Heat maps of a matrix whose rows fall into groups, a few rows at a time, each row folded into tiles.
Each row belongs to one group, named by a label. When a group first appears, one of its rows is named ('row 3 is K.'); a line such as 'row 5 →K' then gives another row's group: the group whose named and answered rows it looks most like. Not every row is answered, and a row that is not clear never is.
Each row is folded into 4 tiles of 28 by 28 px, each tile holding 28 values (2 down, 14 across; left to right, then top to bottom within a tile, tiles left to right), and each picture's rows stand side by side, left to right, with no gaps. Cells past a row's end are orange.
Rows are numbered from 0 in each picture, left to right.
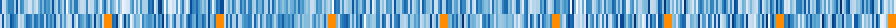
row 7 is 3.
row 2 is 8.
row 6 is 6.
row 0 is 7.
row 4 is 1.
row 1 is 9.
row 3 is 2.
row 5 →6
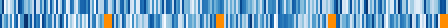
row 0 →3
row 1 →1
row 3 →6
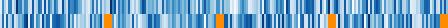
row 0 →8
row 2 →3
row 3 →6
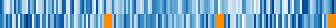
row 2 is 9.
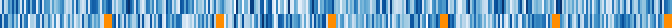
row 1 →8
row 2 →6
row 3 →9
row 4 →9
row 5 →6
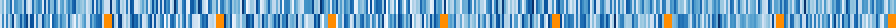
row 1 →3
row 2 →3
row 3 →6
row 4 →9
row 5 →2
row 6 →2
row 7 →3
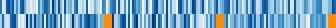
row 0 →7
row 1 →2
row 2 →6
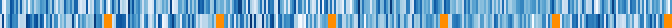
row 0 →7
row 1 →2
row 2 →8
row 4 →2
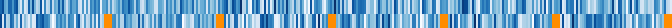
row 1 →8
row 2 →1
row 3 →2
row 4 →8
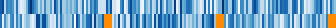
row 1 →8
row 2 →1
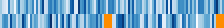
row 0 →9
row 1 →2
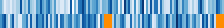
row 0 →9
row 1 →6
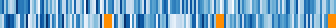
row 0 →2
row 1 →7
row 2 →3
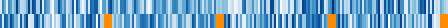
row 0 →1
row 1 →7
